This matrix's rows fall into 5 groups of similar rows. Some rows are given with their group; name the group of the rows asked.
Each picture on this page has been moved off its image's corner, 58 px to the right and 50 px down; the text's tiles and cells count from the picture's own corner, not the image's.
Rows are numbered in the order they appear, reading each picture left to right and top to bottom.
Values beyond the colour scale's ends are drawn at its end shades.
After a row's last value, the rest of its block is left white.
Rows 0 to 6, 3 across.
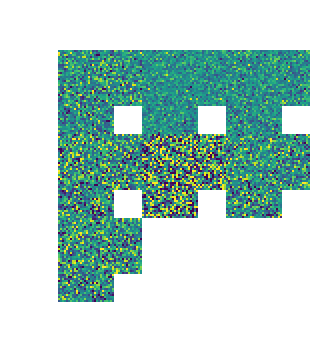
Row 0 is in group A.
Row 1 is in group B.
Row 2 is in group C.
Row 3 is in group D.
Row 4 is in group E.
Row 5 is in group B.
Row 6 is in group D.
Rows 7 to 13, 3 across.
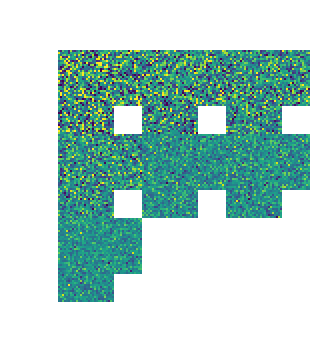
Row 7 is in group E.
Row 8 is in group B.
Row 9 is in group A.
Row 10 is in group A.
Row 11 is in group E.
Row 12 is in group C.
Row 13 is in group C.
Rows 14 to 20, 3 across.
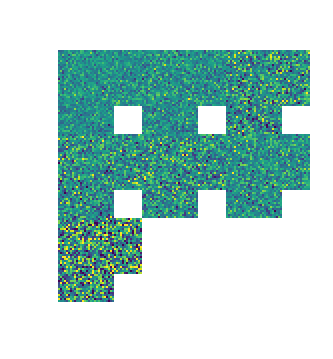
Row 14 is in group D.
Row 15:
D
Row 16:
C
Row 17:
B
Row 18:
E
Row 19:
C
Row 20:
E
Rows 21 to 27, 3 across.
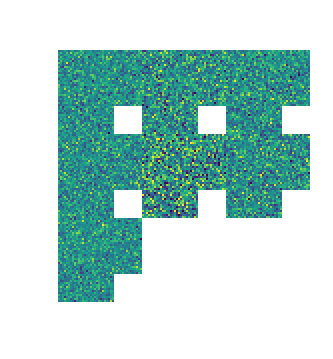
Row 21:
C
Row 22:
C
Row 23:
D
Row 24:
E
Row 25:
D
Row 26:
A
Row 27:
B
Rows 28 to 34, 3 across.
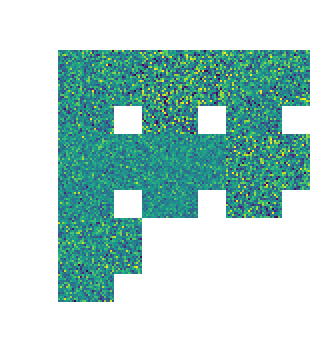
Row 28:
A
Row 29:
C
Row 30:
B
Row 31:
B
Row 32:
E
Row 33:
C
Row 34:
B
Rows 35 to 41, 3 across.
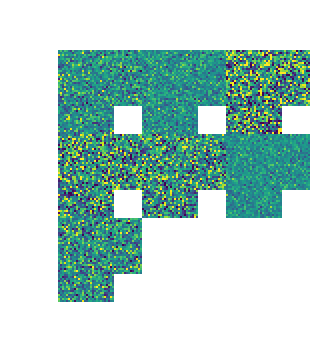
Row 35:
B
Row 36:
E
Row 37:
B
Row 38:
D
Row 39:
B
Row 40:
D
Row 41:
E
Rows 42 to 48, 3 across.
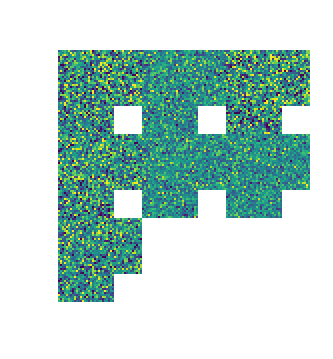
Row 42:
A
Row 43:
A
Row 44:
C
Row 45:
B
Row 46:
B
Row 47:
E
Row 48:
E
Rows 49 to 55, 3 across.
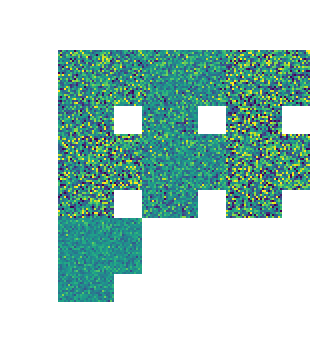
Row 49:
C
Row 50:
B
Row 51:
B
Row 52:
E
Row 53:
C
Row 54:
A
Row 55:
C
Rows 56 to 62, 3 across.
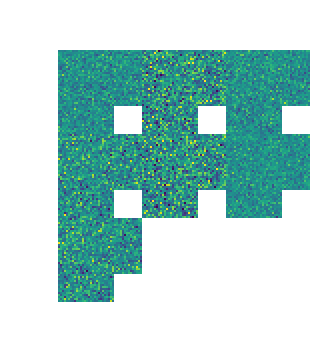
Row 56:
E
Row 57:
C
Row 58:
D
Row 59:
B
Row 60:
C
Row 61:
C
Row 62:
B
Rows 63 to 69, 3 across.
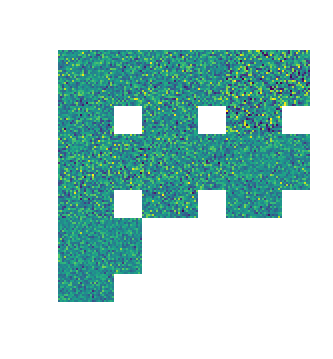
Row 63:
B
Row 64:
E
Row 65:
D
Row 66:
A
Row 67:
D
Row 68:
B
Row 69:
D
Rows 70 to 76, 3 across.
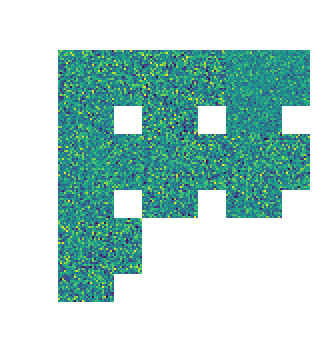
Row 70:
A
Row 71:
B
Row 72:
B
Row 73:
C
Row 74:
A
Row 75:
A
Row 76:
E
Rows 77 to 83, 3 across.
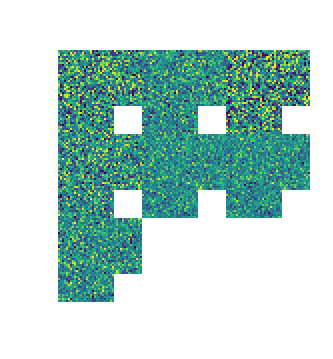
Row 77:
A
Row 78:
A
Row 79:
E
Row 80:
E
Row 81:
D
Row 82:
D
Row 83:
D
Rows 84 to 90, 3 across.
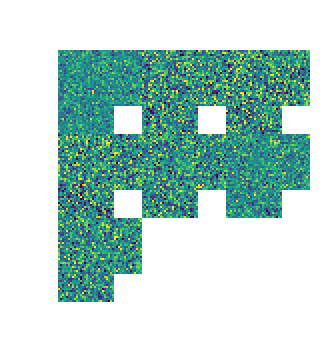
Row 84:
A
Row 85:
A
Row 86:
D
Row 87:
C
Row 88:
C
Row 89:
C
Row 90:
C
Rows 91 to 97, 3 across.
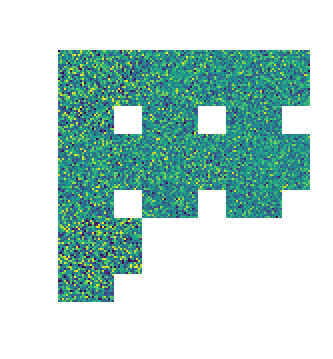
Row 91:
D
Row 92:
B
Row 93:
A
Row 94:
C
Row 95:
D
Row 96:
C
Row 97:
E
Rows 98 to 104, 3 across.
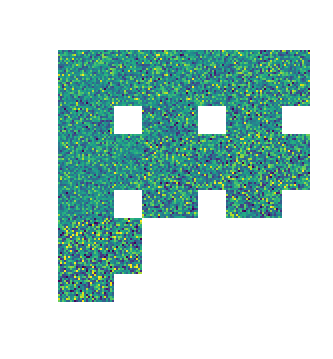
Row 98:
B
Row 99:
D
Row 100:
A
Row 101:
E
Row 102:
E
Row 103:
D
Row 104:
E
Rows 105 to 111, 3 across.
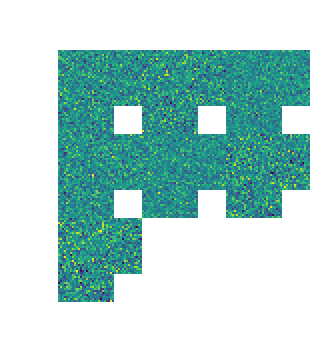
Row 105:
E
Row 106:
B
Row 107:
A
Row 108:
A
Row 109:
E
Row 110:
D
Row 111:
B
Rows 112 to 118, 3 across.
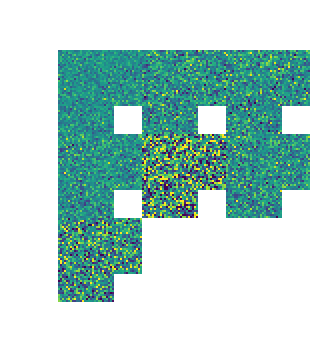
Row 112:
D
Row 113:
A
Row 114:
B
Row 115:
C
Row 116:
B
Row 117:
C
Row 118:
E
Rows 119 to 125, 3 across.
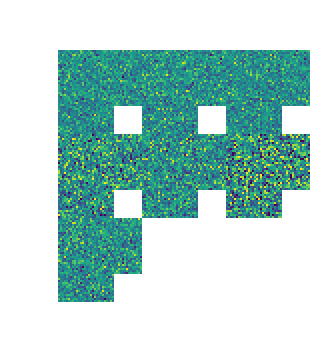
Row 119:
D
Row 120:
B
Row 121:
E
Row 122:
D
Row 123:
E
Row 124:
A
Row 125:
D
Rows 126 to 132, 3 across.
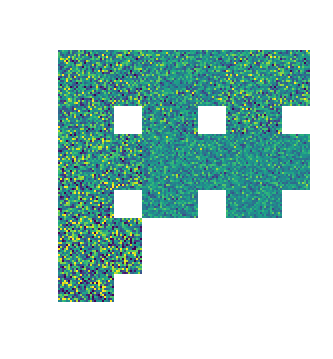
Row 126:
E
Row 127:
B
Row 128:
B
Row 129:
B
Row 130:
A
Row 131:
E
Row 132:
D
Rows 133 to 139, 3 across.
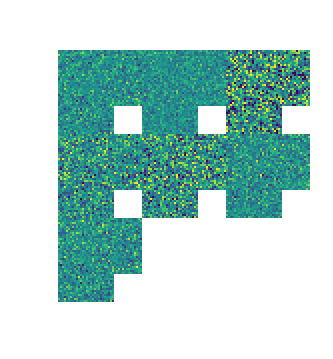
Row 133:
B
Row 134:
A
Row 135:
E
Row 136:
E
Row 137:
A
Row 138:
A
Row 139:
B
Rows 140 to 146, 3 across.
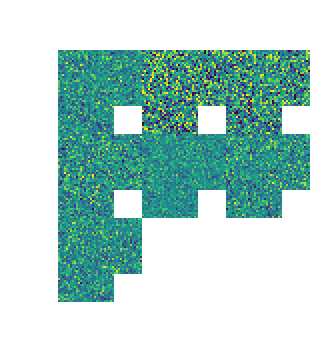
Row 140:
C
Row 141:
D
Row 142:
C
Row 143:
A
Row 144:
A
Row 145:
B
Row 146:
D
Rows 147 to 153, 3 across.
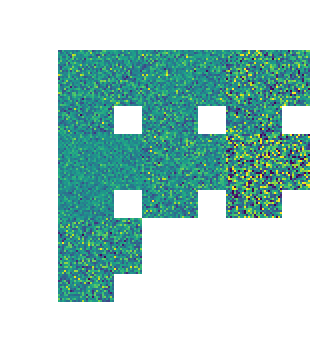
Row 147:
D
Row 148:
B
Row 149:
D
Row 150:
D
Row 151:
C
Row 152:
A
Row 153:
E
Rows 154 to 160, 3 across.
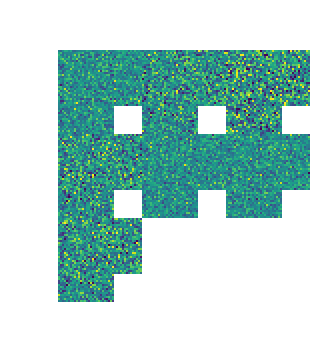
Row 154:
E
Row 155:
A
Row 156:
D
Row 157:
A
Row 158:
E
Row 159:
A
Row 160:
A
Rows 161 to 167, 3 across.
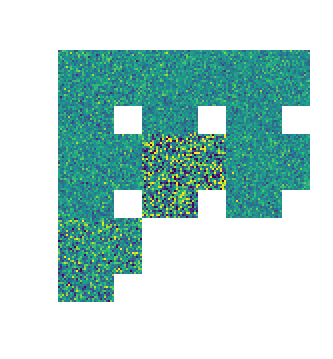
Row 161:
C
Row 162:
B
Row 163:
A
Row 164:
D
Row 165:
E
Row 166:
C
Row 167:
C
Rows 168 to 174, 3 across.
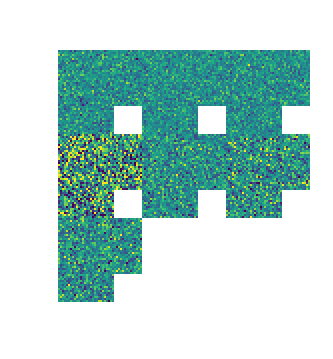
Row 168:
B
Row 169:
E
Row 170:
D
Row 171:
D
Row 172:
A
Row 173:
E
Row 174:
C
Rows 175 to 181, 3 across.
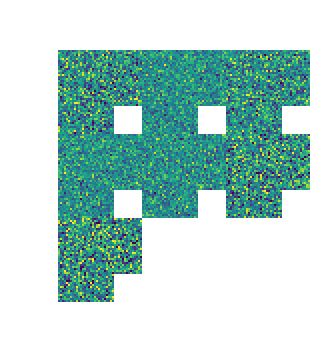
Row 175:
E
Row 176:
C
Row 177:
E
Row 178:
B
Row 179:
D
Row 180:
A
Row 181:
A
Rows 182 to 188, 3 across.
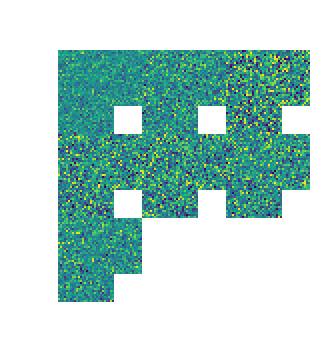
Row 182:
B
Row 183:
E
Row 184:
C
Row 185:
C
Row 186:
D
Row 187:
B
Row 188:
B
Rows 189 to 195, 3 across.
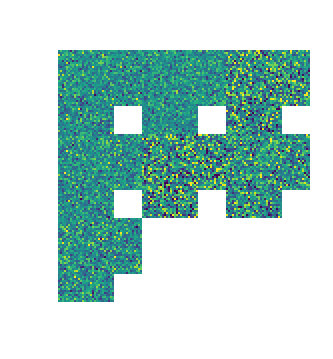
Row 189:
B
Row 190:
A
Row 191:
D
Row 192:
C
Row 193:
A
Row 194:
B
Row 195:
E
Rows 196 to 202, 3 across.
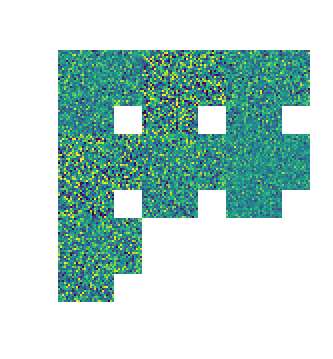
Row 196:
D
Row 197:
E
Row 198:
A
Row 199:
D
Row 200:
C
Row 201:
E
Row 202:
C
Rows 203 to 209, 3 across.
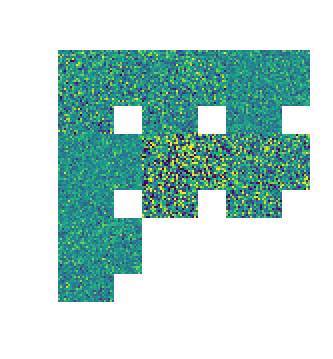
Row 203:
B
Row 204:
A
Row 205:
A
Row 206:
C
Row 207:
A
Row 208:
E
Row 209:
B
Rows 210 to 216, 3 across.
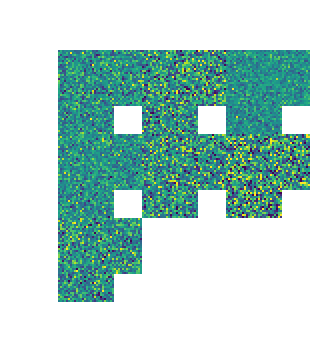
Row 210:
A
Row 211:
A
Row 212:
C
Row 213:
C
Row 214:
E
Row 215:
B
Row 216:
D
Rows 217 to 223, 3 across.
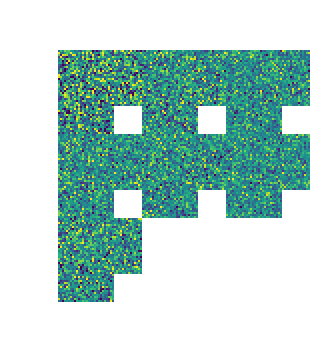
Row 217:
A
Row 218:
C
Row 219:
A
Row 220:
E
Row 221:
D
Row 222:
E
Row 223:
B
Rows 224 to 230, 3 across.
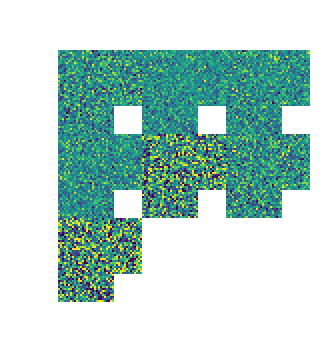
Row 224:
A
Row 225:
C
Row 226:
C
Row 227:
E
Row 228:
A
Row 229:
C
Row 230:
C
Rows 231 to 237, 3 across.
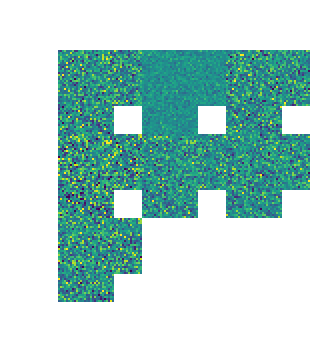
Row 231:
C
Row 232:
A
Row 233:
D
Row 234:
C
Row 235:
C
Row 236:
A
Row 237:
D
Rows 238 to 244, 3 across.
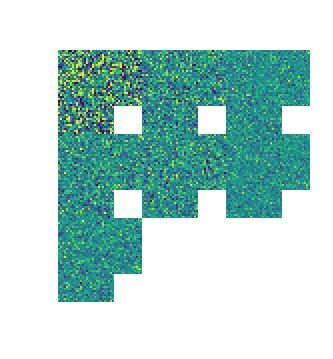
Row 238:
B
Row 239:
E
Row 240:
C
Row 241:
C
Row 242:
A
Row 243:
E
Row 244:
B
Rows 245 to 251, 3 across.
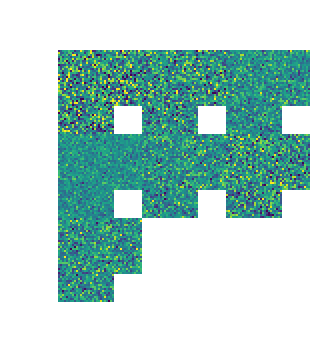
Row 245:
D
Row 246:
A
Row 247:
D
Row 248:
D
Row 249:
C
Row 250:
D
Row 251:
C
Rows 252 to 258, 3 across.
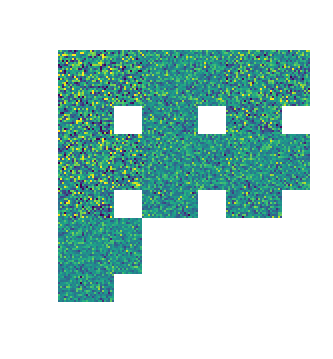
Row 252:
B
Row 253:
B
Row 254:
D
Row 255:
B
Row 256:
D
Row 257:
B
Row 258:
B
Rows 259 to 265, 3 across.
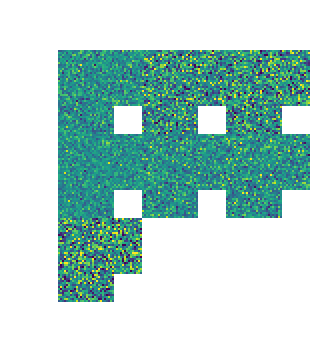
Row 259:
D
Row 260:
E
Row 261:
A
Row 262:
C
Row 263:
E
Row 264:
B
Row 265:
A
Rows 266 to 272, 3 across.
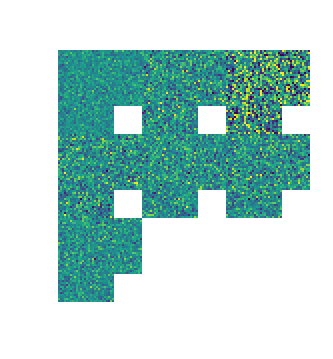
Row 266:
A
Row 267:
E
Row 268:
A
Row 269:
B
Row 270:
D
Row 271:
A
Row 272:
A
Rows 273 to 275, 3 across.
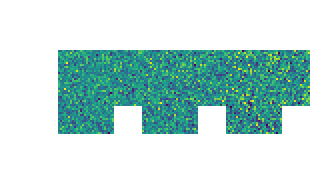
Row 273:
C
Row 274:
E
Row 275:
C
